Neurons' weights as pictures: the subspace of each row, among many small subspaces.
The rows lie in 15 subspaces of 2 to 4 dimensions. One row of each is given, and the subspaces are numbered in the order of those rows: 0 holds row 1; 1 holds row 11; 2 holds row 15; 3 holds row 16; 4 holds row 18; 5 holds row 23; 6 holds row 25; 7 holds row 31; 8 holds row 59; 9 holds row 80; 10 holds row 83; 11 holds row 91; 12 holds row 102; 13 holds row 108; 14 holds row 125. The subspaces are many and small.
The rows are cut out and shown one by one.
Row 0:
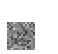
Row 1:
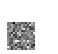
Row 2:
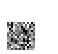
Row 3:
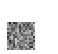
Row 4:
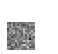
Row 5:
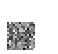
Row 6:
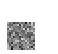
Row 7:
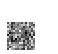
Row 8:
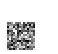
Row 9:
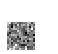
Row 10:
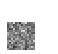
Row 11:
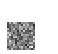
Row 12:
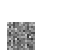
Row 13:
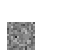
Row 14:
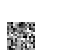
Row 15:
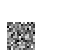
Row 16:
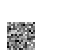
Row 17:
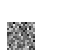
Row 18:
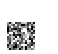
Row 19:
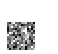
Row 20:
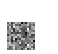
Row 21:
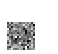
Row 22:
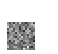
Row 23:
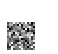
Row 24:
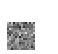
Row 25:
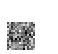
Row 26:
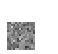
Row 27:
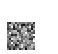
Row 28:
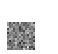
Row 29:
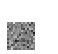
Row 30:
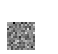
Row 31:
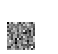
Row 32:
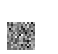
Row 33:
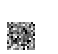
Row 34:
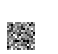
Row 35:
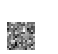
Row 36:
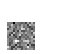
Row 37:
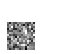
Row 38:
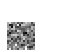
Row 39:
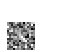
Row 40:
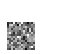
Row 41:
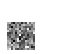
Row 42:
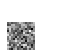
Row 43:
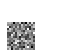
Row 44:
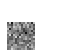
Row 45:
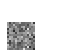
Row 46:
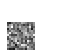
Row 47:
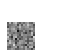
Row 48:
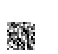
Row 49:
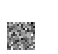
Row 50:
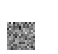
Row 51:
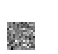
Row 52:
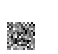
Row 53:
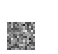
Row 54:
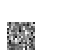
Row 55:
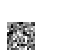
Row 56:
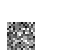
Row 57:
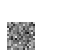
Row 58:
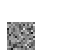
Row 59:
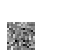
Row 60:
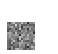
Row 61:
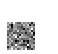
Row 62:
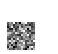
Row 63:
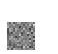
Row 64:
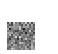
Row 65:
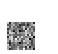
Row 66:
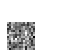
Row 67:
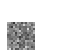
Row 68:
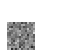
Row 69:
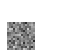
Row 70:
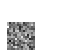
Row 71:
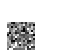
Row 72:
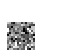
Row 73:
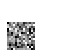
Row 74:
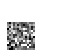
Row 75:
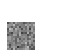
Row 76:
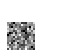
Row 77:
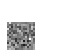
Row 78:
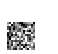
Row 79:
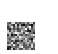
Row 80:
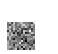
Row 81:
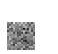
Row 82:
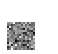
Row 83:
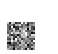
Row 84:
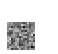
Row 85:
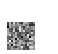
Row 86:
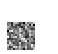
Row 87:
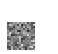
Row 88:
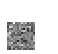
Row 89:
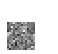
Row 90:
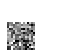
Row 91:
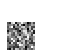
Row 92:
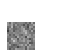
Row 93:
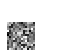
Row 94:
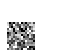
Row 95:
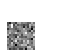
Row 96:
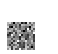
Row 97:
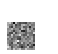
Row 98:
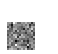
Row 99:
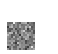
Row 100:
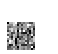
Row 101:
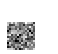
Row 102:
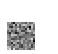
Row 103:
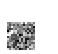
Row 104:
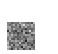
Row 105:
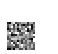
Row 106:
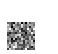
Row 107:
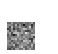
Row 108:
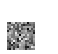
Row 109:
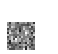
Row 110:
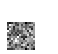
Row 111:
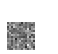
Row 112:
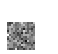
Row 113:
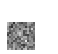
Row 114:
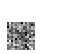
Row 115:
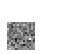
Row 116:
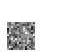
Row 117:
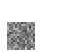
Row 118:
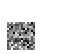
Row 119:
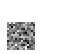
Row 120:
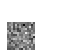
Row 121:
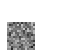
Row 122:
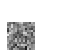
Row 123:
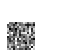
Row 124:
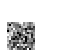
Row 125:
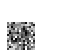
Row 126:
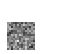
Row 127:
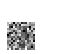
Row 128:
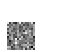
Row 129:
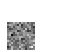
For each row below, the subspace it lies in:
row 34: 0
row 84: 11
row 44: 11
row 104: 9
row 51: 8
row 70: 10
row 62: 14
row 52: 2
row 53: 11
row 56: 9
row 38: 3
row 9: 9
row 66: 6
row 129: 5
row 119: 5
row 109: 14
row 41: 13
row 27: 9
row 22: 14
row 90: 8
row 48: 10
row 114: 10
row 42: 9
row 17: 7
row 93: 9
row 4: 8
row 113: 9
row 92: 13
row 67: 11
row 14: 10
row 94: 6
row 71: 1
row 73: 7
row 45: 6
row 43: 2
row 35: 1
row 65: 6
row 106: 6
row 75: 7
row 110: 3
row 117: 2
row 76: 4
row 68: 11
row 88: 12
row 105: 12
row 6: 5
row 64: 11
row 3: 1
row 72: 7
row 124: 3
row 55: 3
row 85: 10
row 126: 3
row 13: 4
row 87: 5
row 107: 12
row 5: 6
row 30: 2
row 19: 4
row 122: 3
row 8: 11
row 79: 12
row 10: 14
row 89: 1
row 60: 13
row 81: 9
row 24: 11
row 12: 10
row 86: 10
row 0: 2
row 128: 7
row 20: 10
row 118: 5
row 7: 6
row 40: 3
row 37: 2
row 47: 1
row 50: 11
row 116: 7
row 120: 12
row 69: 14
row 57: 7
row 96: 2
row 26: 13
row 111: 10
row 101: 3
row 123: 7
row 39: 10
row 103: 3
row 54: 14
